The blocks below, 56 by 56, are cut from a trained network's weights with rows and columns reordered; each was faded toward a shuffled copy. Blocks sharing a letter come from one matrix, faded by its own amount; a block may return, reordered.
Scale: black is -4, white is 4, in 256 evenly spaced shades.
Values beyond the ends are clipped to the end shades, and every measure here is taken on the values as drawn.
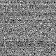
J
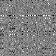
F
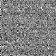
J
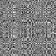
F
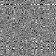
F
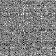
J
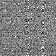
J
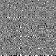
F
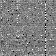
J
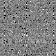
J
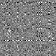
F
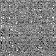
J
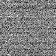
J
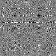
F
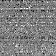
J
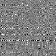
F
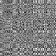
F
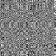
F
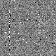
J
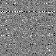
F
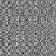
F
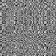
F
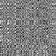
F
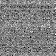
J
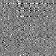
F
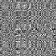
F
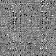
J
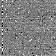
J
